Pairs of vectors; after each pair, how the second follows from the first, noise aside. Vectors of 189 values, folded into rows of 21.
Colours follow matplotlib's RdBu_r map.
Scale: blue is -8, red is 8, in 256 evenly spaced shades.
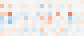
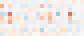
sign-scrambled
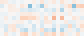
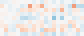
negated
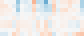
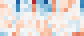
scaled up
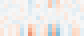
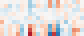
scaled up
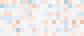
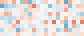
scaled up
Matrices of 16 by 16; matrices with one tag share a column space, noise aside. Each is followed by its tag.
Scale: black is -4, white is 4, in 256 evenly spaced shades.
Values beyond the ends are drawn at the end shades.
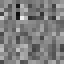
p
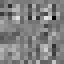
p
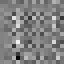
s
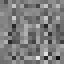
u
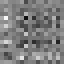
s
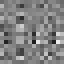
u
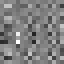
u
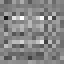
s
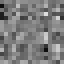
p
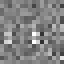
u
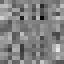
p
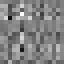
p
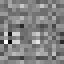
u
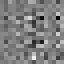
s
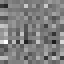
u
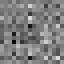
u
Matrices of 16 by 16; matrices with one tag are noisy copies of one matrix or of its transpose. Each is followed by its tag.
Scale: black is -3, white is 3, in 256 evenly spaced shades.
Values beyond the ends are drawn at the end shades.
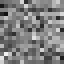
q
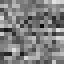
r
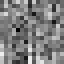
r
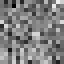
q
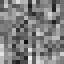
r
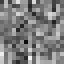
r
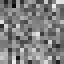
q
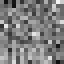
q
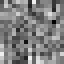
r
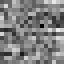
r
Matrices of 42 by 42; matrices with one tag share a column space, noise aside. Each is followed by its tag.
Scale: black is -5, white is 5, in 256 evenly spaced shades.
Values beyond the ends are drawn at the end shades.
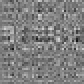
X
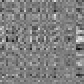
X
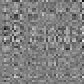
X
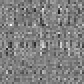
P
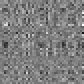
P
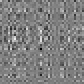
X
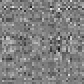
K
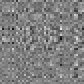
X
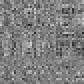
P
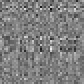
K
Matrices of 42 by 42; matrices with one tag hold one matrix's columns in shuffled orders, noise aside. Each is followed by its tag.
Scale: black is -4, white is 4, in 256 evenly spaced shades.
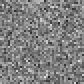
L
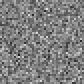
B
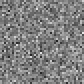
B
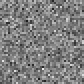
L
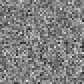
B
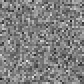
L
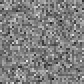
L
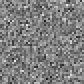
L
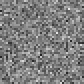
B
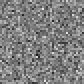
B
